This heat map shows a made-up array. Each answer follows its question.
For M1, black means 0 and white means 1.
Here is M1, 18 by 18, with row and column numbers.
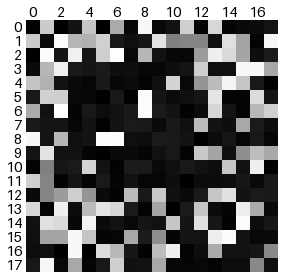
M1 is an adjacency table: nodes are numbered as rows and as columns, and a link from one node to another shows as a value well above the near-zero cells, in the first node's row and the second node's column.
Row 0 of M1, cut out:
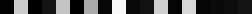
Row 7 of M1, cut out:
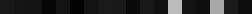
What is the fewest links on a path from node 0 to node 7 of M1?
3
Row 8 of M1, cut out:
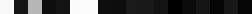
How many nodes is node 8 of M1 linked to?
4
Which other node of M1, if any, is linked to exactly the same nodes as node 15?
node 12
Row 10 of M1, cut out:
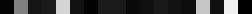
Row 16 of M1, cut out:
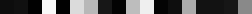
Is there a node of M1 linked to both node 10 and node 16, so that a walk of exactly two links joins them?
no
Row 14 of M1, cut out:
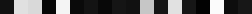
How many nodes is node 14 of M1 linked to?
6
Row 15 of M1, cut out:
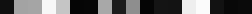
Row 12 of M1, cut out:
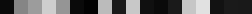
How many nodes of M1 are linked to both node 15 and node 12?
8
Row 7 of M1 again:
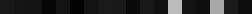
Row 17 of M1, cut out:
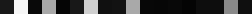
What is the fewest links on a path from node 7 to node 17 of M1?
3
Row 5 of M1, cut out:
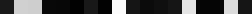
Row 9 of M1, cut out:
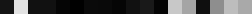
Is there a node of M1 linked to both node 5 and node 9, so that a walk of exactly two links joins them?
yes
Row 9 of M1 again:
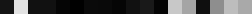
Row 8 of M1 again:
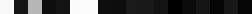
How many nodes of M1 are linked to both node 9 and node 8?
0
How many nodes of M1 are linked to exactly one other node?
0
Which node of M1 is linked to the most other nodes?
node 1
